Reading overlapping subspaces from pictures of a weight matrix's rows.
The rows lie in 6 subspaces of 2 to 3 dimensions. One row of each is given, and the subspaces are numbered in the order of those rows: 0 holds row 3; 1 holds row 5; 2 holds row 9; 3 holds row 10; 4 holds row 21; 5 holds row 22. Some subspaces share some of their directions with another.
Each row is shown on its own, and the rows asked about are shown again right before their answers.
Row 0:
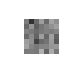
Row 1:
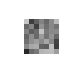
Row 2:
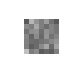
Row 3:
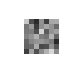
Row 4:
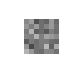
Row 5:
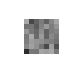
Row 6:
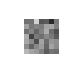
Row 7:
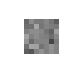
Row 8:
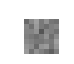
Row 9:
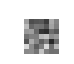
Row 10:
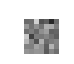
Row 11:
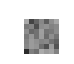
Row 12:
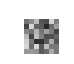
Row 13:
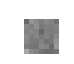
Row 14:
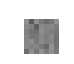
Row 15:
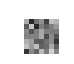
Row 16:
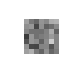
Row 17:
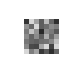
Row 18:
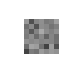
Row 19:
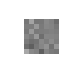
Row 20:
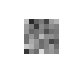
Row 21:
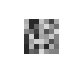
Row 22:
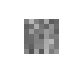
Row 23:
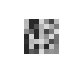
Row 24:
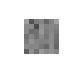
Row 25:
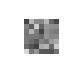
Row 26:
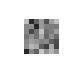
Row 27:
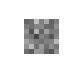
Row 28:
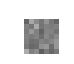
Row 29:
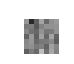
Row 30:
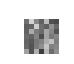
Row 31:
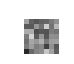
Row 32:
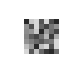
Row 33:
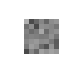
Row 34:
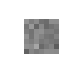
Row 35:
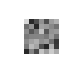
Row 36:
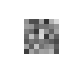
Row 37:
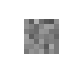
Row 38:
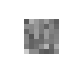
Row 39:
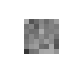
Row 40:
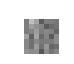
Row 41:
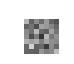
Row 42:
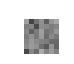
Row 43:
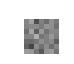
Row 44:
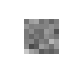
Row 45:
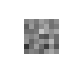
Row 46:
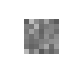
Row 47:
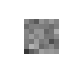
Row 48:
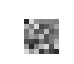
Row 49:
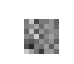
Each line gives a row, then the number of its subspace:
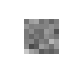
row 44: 3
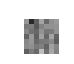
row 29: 4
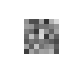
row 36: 0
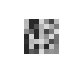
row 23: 4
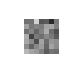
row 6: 3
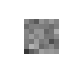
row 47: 3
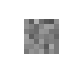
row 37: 3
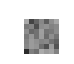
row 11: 1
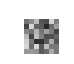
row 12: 4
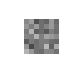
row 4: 2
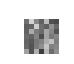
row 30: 5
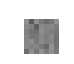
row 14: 3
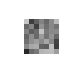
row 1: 5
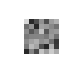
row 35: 0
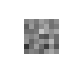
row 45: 2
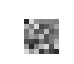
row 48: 0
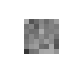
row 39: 5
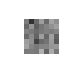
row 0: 4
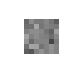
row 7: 3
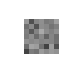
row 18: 2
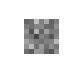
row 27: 2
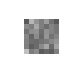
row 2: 1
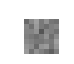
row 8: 2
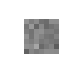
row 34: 4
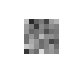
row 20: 2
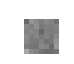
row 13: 5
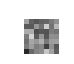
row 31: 1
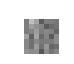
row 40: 4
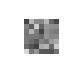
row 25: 4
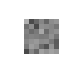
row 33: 0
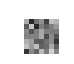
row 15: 4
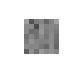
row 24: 3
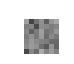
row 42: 5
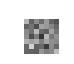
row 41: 0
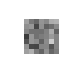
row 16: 3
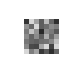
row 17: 2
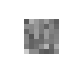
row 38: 1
